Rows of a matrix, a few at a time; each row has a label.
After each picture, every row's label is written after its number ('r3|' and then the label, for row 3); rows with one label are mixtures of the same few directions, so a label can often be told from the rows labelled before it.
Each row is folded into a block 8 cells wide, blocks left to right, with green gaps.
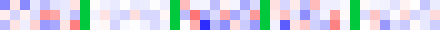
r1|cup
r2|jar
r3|jar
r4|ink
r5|jar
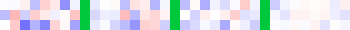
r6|jar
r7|jar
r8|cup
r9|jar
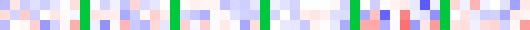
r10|cup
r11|ink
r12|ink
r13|cup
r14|cup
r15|cup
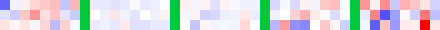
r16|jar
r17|ink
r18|ink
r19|ink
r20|ink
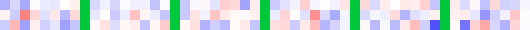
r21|ink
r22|cup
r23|jar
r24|jar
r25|cup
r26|ink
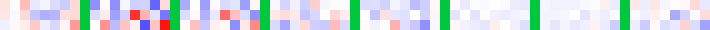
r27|cup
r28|cup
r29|cup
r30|ink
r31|ink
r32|cup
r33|cup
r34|cup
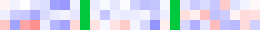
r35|ink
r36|ink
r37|ink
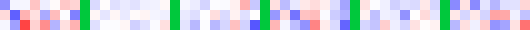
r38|jar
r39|cup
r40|cup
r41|cup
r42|jar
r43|cup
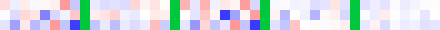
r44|cup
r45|ink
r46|cup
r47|jar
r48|ink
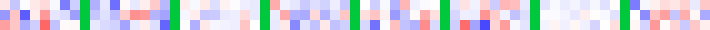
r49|cup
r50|cup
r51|ink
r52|jar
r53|ink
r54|ink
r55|cup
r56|jar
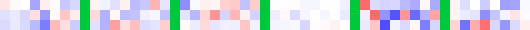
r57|jar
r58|jar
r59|jar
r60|ink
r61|jar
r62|ink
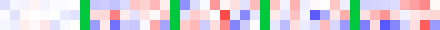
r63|jar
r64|ink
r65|jar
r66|cup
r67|ink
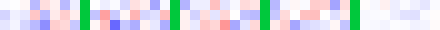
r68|jar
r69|jar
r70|jar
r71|jar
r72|cup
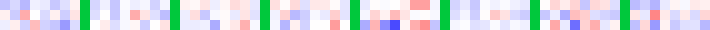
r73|ink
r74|cup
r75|ink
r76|ink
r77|ink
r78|cup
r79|ink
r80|ink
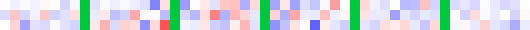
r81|jar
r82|cup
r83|jar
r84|cup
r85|jar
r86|ink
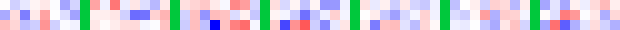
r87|cup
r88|cup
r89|ink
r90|ink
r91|ink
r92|jar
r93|ink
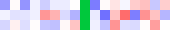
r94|cup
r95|jar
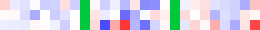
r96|jar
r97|ink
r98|cup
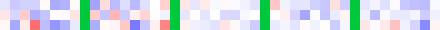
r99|ink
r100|cup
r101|cup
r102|jar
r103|ink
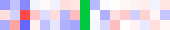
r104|ink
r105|jar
